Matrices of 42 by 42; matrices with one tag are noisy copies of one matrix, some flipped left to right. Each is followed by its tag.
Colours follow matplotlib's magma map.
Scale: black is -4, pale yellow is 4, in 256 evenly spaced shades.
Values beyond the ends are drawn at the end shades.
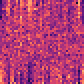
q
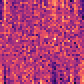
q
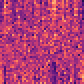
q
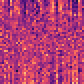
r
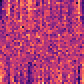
q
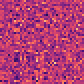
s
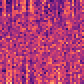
r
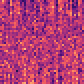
r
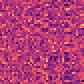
s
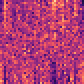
q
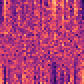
q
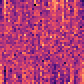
q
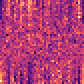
q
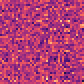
s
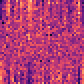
q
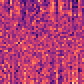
r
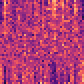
q
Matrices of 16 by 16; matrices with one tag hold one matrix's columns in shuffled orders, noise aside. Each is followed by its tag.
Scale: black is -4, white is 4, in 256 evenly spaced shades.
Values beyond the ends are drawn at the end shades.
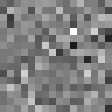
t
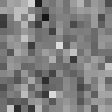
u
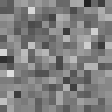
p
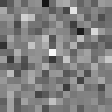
p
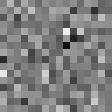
t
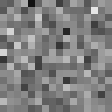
p
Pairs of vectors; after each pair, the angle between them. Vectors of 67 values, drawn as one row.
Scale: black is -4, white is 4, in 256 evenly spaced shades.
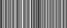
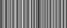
nearly parallel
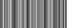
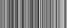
orthogonal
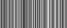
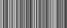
orthogonal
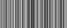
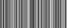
orthogonal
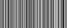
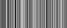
orthogonal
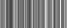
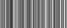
nearly parallel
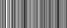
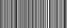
orthogonal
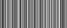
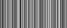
nearly parallel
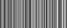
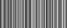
nearly parallel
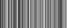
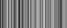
nearly parallel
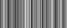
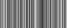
partly aligned
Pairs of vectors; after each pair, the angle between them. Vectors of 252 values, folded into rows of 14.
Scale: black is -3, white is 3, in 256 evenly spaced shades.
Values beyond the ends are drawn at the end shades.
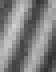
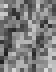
partly opposed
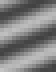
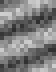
nearly opposite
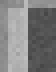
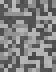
orthogonal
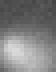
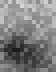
nearly opposite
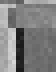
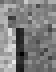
nearly parallel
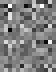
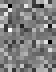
nearly opposite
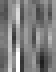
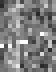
partly aligned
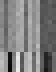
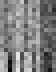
nearly parallel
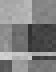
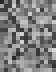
orthogonal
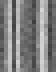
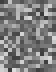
orthogonal
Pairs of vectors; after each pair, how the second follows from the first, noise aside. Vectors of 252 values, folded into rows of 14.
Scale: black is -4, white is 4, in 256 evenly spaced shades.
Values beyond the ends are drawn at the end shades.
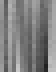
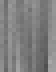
shrunk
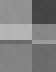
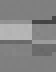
partly zeroed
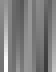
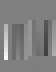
partly zeroed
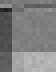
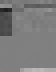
partly zeroed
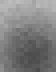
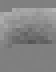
partly zeroed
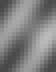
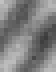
negated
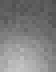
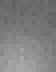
shrunk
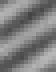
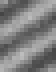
negated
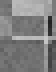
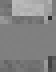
partly zeroed
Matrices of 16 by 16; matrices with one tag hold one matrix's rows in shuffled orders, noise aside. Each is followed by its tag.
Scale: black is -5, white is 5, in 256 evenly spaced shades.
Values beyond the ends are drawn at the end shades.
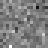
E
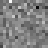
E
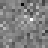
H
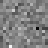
E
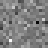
E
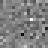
H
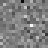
H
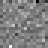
E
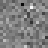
H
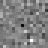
H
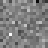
E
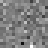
H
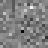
H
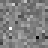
E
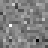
E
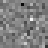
H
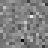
H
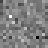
E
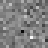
H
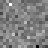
E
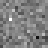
E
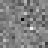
H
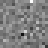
H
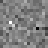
E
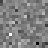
E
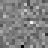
H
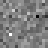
E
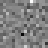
H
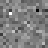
E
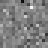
H
